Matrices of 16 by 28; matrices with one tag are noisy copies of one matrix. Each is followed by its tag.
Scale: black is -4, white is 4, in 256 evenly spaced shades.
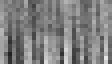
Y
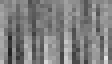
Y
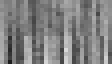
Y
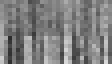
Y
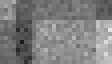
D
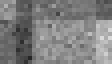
D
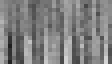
Y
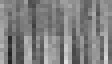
Y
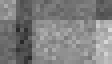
D
